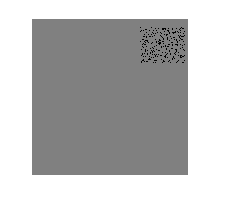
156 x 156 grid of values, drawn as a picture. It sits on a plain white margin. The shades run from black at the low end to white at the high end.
The values are skewed, with a long tail toward low values. The top right is the ninth with the lowest average. An odd patch, rougher than its surroundings, sits in the top right. The top right is the roughest part. Neither half mirrors the other. There are no regular stripes.
